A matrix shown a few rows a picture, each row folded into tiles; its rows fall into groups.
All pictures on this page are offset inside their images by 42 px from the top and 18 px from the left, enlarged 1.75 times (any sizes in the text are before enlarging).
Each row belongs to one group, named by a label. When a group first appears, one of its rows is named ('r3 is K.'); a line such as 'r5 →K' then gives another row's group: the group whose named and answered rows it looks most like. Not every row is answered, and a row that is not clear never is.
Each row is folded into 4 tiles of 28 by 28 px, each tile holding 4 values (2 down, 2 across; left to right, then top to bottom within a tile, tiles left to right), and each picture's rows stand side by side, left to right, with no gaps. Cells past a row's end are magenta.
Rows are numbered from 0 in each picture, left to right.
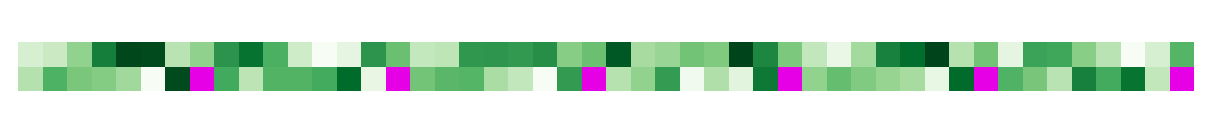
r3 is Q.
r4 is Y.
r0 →Y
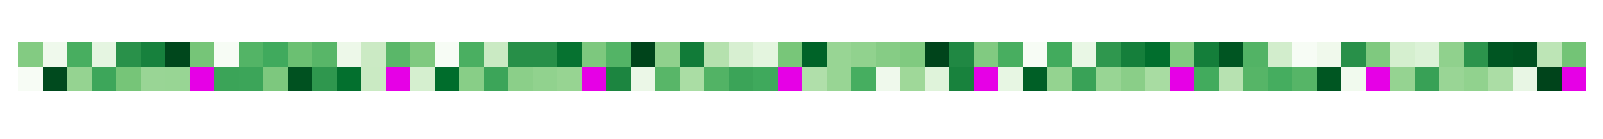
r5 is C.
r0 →C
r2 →C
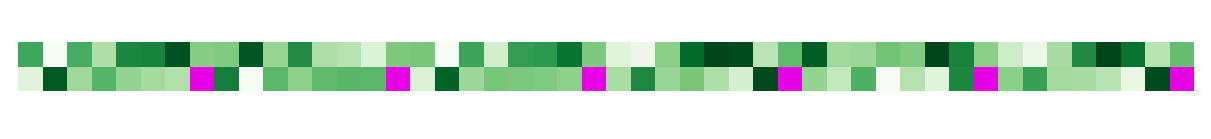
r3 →Y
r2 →C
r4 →Q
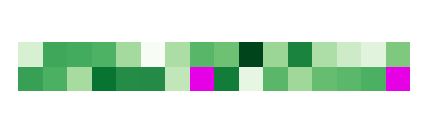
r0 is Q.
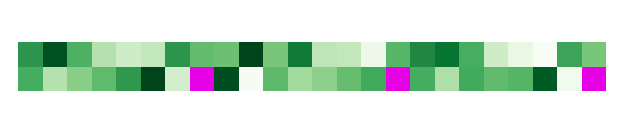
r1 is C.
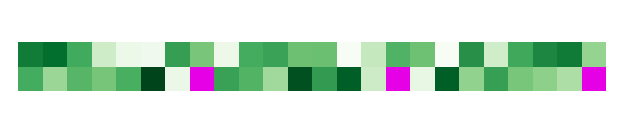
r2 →C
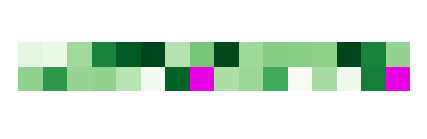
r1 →Q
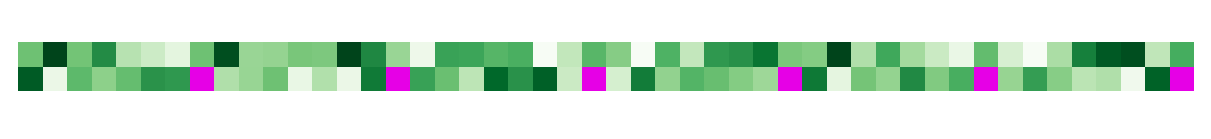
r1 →Q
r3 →C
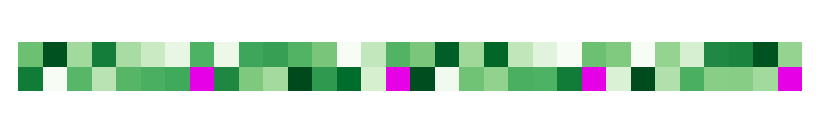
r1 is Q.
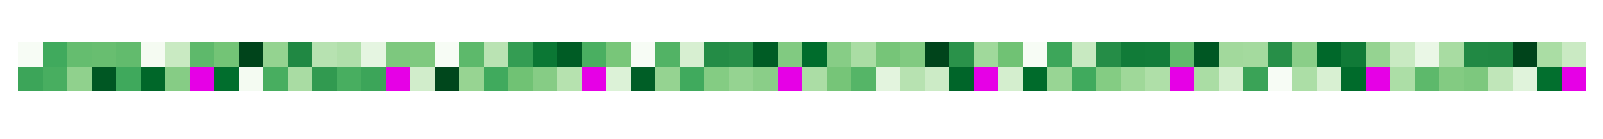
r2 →C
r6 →Q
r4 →Q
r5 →C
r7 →Y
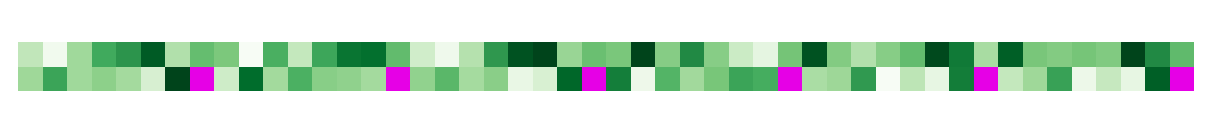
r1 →C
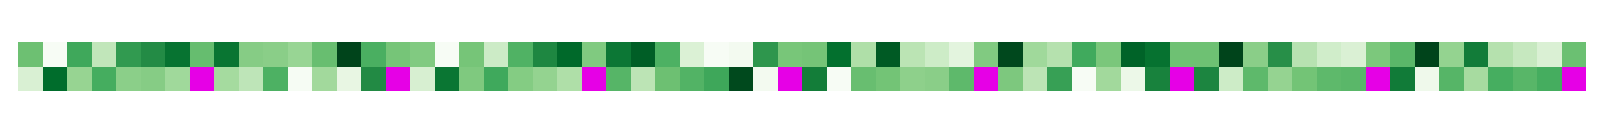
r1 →Q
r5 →Q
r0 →C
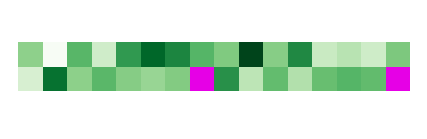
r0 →C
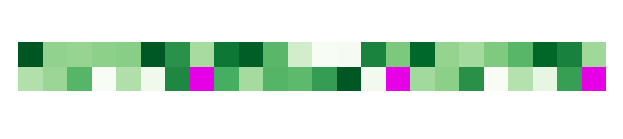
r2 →Q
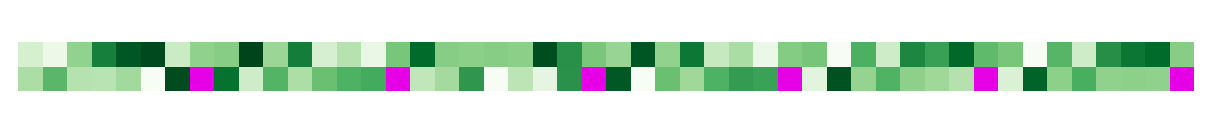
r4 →C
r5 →C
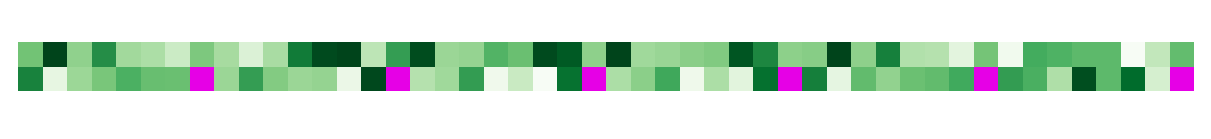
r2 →Q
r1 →Y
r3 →Q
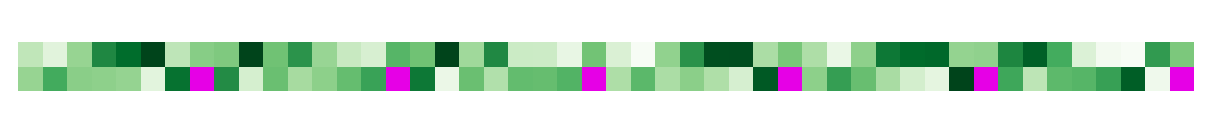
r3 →Y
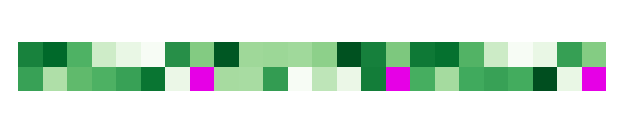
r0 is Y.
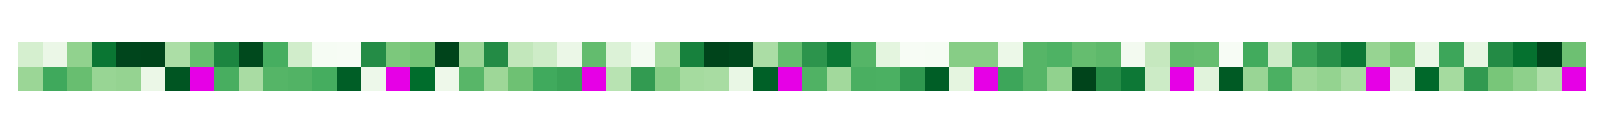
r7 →C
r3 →Y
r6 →C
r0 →Y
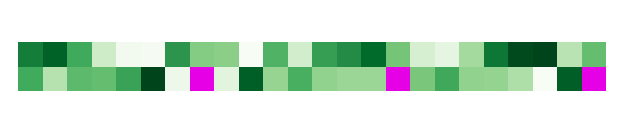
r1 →C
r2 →Y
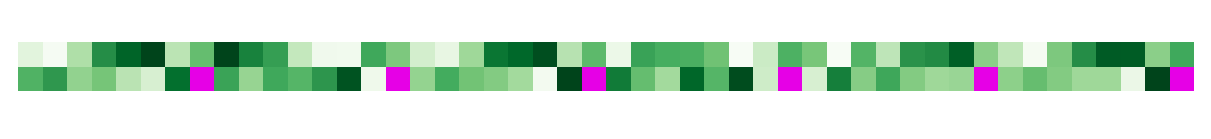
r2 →Y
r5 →Y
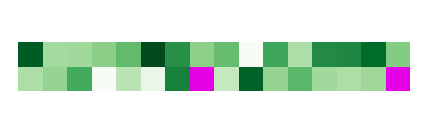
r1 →C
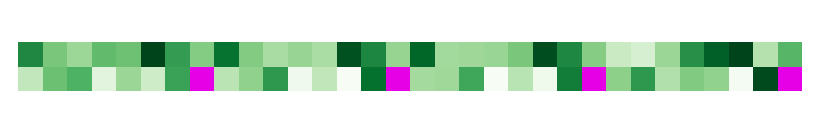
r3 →Y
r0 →Q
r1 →Q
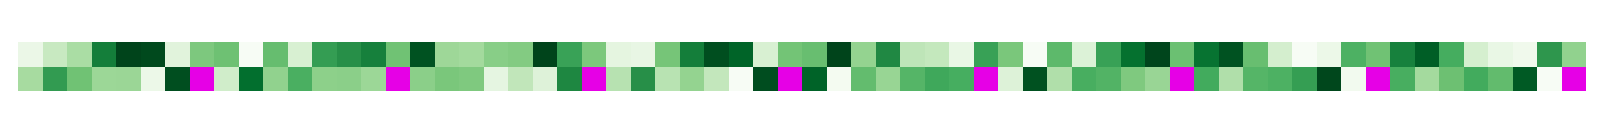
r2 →Q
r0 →Y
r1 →C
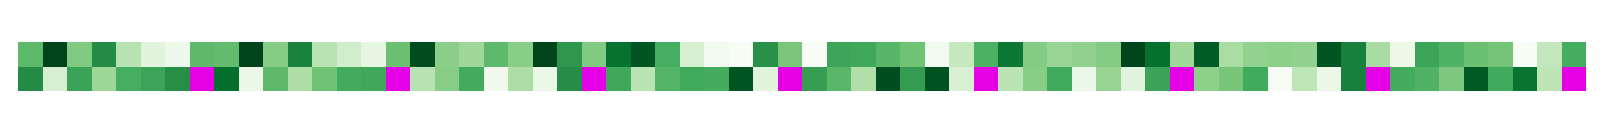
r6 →Q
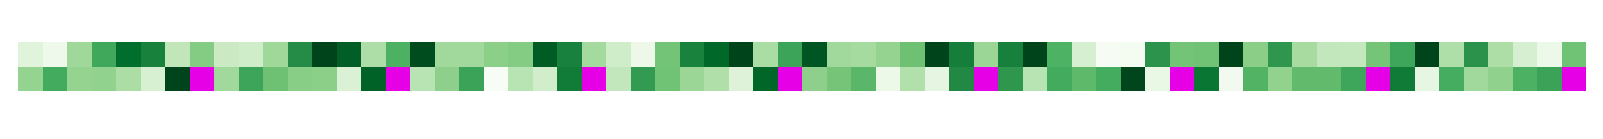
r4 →Q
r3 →Y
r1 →Y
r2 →Q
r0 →Y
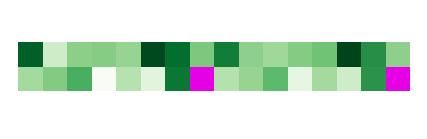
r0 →Q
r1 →Q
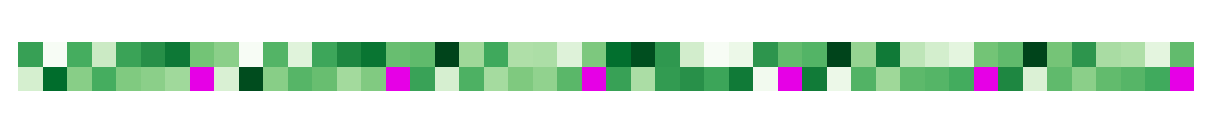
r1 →C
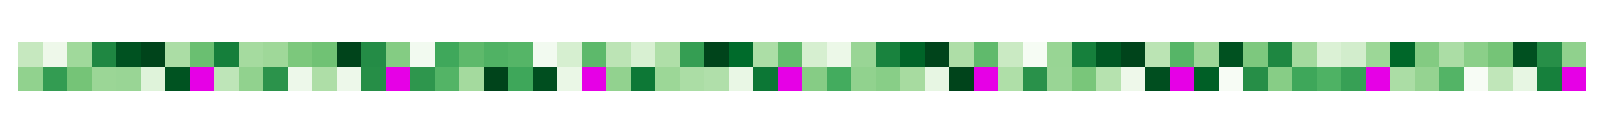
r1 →Q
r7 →Q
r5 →Y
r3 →Y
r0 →Y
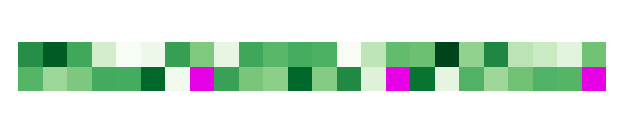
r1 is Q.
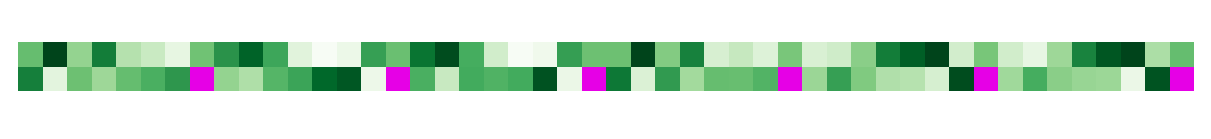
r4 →Y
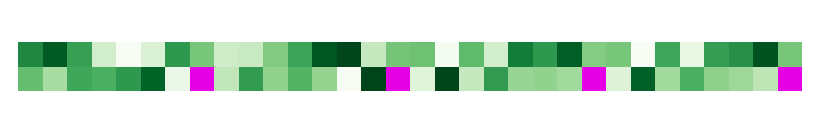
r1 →Y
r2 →C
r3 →C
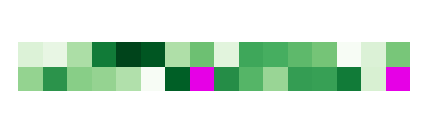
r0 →Y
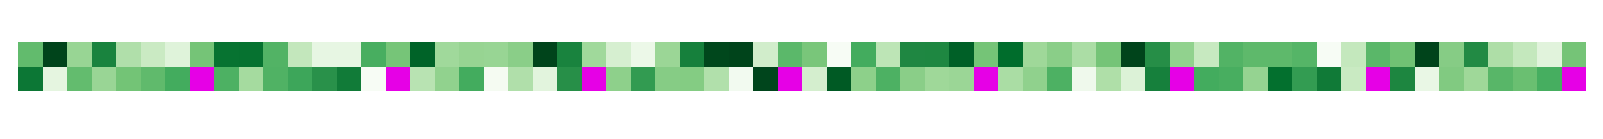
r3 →Y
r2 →Q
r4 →C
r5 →Q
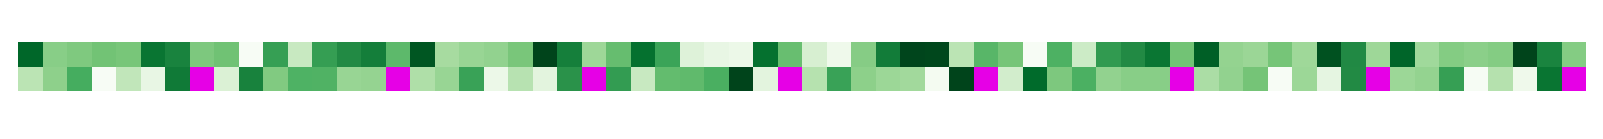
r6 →Q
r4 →Y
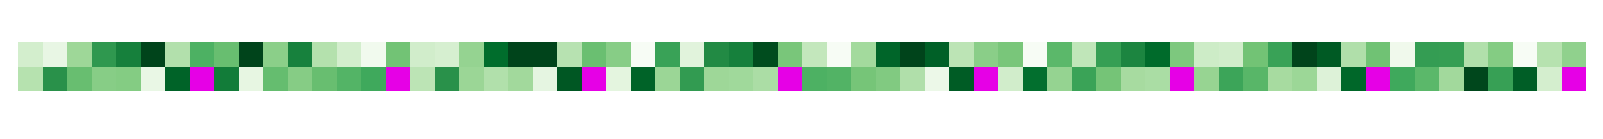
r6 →Y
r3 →C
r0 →Y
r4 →Y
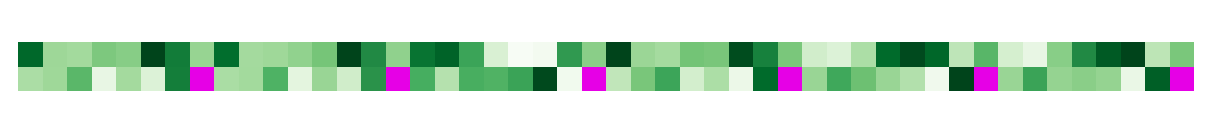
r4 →Y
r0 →Q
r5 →Y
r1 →Q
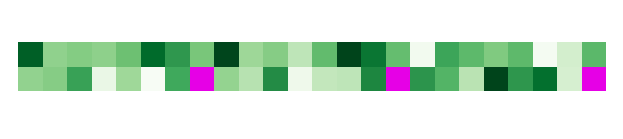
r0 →Q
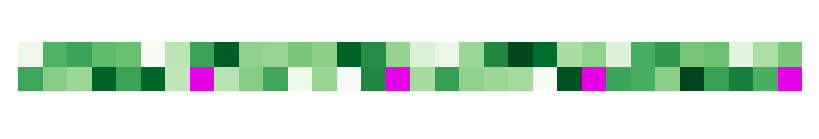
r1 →Q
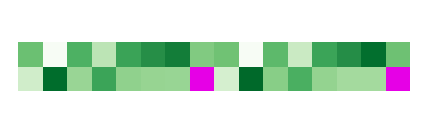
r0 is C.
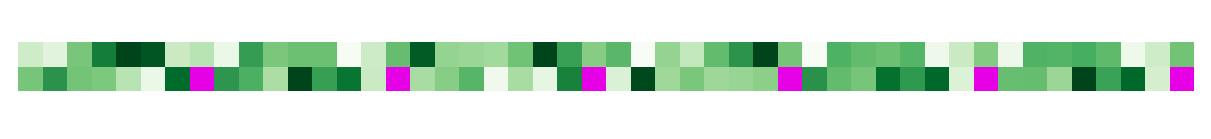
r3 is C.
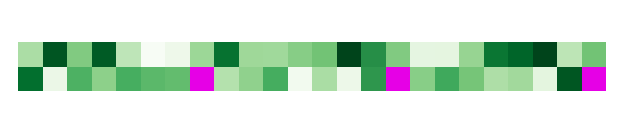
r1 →Q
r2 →Y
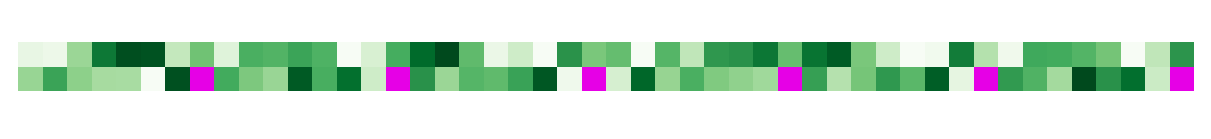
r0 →Y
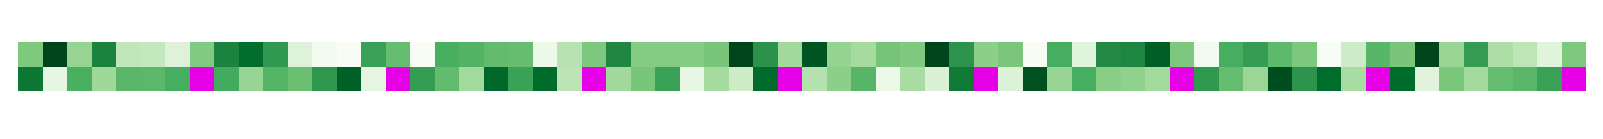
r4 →Q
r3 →Q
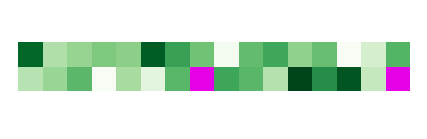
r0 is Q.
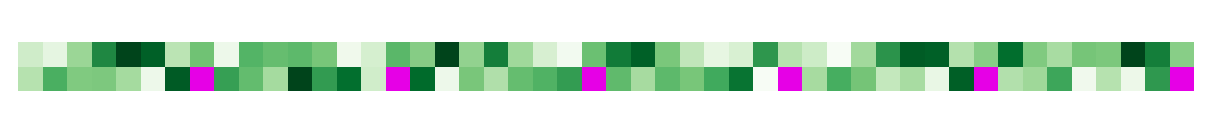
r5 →Q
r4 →Y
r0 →Y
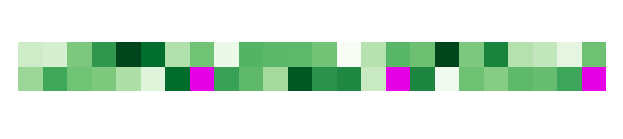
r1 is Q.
